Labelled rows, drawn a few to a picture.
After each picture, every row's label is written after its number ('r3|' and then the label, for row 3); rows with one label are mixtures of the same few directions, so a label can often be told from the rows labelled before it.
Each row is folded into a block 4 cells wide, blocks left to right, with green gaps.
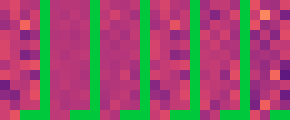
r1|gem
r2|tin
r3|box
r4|gem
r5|box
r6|box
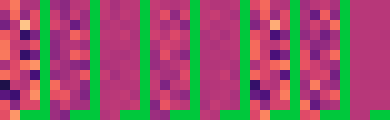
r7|gem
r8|gem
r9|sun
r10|tin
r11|box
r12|gem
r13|tin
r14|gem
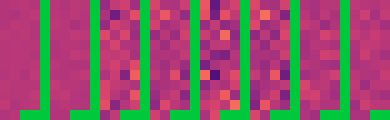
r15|box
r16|gem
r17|box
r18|box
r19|sun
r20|box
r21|gem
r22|tin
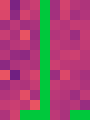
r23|sun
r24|sun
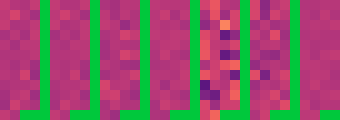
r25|box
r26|box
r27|gem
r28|tin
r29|gem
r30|sun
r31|tin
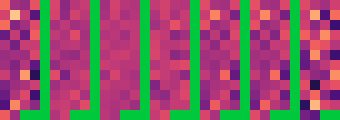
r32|box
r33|sun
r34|sun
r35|gem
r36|box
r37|box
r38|tin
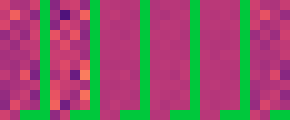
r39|box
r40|box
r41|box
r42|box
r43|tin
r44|box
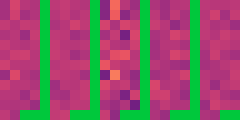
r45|sun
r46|gem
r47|sun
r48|gem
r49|tin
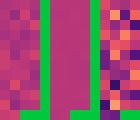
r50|tin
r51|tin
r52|tin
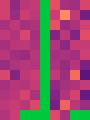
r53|sun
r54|box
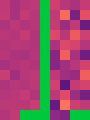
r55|sun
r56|tin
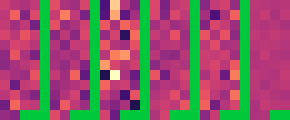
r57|tin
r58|box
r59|sun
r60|sun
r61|box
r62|tin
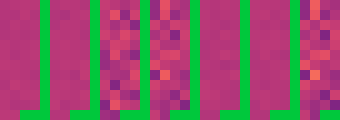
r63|tin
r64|box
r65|tin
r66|sun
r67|gem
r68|tin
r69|sun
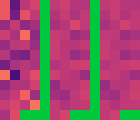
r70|sun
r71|gem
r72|gem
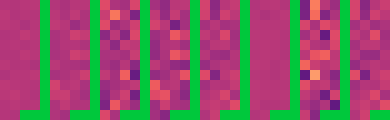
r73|gem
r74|gem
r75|box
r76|gem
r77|sun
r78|box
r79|sun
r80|sun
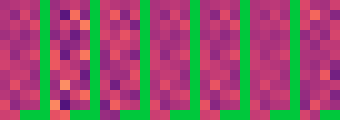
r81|tin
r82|tin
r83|tin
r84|tin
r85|tin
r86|tin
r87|box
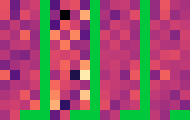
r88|sun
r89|box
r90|box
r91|sun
